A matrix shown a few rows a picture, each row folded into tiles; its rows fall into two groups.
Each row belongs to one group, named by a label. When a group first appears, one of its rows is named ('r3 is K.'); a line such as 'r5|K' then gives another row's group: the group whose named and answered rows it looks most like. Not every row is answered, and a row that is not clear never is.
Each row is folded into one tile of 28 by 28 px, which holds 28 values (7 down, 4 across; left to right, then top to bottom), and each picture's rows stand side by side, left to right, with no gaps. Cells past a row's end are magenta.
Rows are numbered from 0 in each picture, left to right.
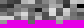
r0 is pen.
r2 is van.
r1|pen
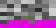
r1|pen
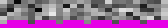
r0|pen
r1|pen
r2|van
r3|van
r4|van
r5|pen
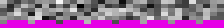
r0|pen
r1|van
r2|van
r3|pen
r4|van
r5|pen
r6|van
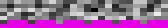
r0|van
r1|van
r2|pen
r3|pen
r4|pen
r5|pen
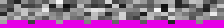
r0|pen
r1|van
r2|pen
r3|van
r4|van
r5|van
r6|van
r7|pen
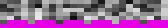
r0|pen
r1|van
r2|van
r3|pen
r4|pen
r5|pen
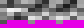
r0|van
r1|pen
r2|pen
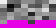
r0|pen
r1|van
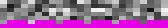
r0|pen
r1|pen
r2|van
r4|pen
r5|pen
